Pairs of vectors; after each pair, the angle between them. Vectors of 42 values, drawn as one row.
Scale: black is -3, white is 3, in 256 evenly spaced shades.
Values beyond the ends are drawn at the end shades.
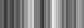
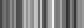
partly aligned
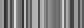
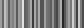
partly opposed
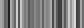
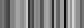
partly aligned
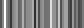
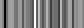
nearly opposite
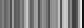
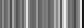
nearly parallel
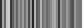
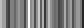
partly opposed
